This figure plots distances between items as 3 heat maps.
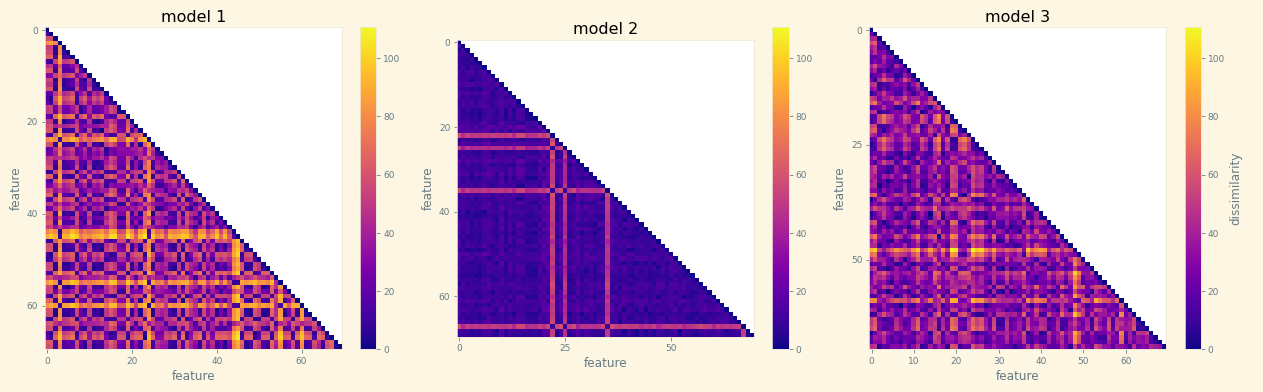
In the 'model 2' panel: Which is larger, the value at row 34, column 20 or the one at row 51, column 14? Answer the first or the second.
the first
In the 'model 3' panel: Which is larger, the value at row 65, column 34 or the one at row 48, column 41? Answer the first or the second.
the second
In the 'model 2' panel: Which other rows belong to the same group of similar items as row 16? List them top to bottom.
0, 1, 2, 3, 4, 5, 6, 7, 8, 9, 10, 11, 12, 13, 14, 15, 17, 18, 19, 20, 21, 23, 24, 26, 27, 28, 29, 30, 31, 32, 33, 34, 36, 37, 38, 39, 40, 41, 42, 43, 44, 45, 46, 47, 48, 49, 50, 51, 52, 53, 54, 55, 56, 57, 58, 59, 60, 61, 62, 63, 64, 65, 66, 68, 69
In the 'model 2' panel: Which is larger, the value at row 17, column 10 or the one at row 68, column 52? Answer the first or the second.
the first
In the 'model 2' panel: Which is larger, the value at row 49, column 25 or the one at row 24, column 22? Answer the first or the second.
the second
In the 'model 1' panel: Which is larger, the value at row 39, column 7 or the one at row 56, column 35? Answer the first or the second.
the second
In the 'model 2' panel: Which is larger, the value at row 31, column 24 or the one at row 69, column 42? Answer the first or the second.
the first
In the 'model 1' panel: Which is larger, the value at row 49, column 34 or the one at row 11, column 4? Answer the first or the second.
the first
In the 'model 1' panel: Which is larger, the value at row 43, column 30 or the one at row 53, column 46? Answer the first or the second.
the first
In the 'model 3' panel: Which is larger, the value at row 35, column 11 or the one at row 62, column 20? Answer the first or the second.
the first
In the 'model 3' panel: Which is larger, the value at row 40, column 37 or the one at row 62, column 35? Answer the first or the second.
the second
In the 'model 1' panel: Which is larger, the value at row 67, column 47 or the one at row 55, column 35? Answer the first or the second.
the first
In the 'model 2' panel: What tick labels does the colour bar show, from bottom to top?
0, 20, 40, 60, 80, 100
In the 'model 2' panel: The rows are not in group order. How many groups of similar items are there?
2
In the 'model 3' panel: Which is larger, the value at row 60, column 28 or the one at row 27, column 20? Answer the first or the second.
the second
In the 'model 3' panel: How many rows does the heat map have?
70
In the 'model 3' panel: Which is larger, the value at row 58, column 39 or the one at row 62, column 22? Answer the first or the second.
the second
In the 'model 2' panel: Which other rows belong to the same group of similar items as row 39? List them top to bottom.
0, 1, 2, 3, 4, 5, 6, 7, 8, 9, 10, 11, 12, 13, 14, 15, 16, 17, 18, 19, 20, 21, 23, 24, 26, 27, 28, 29, 30, 31, 32, 33, 34, 36, 37, 38, 40, 41, 42, 43, 44, 45, 46, 47, 48, 49, 50, 51, 52, 53, 54, 55, 56, 57, 58, 59, 60, 61, 62, 63, 64, 65, 66, 68, 69
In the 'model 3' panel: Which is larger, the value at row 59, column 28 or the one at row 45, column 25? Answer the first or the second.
the second
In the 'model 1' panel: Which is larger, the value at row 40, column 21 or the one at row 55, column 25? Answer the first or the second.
the second
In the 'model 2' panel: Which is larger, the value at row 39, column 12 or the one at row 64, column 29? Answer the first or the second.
the first
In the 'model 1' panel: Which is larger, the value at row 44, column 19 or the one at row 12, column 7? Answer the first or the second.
the first
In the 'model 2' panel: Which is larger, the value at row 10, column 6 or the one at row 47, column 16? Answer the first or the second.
the first
